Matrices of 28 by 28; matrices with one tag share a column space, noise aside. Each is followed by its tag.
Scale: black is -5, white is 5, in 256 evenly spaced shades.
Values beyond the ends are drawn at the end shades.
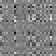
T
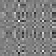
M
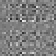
T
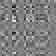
T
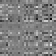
T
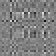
M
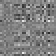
T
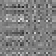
T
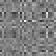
M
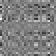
T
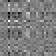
M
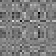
M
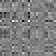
M
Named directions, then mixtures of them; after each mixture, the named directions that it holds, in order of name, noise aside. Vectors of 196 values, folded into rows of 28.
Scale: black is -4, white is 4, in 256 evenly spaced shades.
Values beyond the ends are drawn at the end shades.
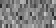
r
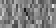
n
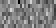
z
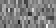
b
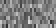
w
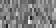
w, z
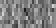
n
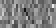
n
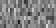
b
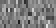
b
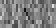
n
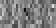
n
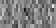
n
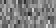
b, w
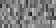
b, r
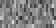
n, r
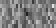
n, w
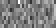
z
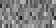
r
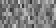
n, z
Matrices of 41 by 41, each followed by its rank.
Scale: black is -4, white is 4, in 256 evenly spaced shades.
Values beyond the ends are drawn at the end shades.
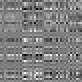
two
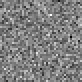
full rank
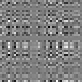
two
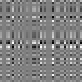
one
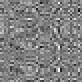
five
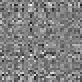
five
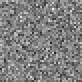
full rank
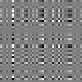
one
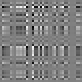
one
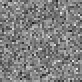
full rank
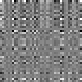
two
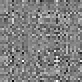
five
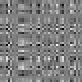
two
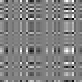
one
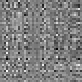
five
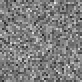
full rank
